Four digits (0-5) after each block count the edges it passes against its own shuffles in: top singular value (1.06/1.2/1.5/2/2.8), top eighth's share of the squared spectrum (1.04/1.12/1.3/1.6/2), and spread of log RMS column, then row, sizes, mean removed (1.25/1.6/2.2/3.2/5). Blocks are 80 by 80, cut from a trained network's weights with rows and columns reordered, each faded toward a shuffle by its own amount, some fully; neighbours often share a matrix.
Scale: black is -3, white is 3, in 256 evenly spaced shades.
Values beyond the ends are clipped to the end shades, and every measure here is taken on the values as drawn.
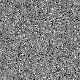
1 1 0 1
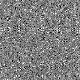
3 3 1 2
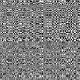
4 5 3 4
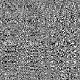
4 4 2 3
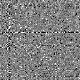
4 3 1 2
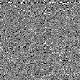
3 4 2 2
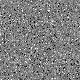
1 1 0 0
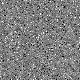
0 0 0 0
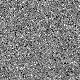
1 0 0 0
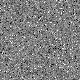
0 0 0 0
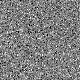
2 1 0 0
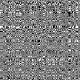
4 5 3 4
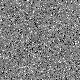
0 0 0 0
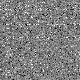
2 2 0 2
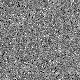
0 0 0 0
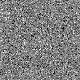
3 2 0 1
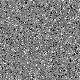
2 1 0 0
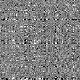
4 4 2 3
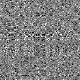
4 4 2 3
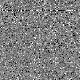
3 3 1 2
